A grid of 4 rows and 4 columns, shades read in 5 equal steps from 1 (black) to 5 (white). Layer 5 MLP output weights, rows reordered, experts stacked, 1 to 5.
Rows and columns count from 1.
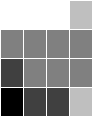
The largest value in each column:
5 5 5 4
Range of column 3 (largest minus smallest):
3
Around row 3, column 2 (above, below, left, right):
3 2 2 3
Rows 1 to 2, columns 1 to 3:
5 5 5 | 3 3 3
